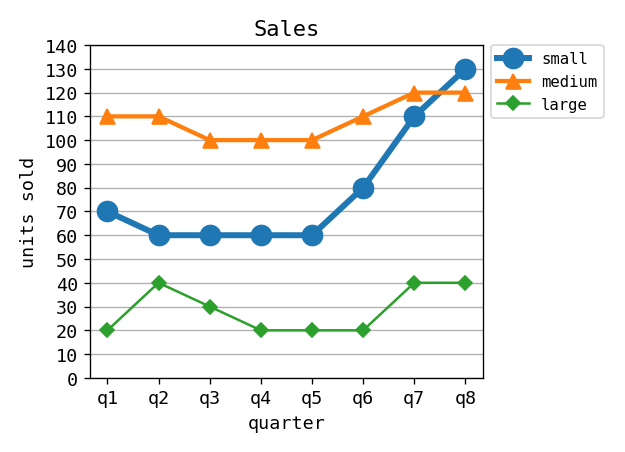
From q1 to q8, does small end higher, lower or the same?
higher
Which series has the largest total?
medium
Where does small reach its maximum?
q8
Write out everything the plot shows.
Title: Sales
x-axis: quarter, ticks q1 q2 q3 q4 q5 q6 q7 q8
y-axis: units sold, ticks 0 10 20 30 40 50 60 70 80 90 100 110 120 130 140
Legend: small, medium, large
Values:
small: 70 60 60 60 60 80 110 130
medium: 110 110 100 100 100 110 120 120
large: 20 40 30 20 20 20 40 40
